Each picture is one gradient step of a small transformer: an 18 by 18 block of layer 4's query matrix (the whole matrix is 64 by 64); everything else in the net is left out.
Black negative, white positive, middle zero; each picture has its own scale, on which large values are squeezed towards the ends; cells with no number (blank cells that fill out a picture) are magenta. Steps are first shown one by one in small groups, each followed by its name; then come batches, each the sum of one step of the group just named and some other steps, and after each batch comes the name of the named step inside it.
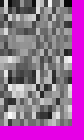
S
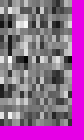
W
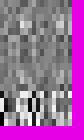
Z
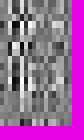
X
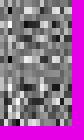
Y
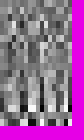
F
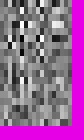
X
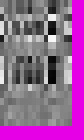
S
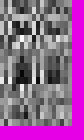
X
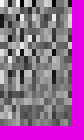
W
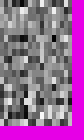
F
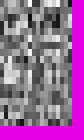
W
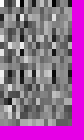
Y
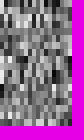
W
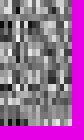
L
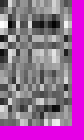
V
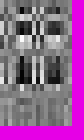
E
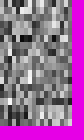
L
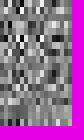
L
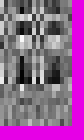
E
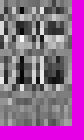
E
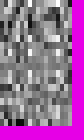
L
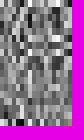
L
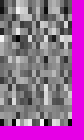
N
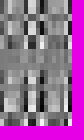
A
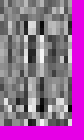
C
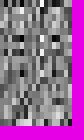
N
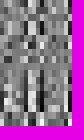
A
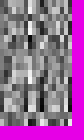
A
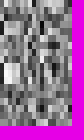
C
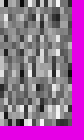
C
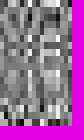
C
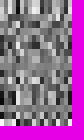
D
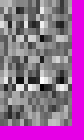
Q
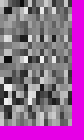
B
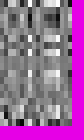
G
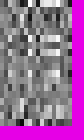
G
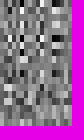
B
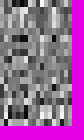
B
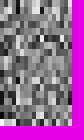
D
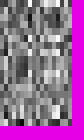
G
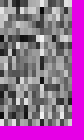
D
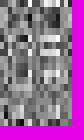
G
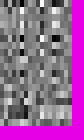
B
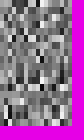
Q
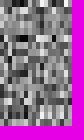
B
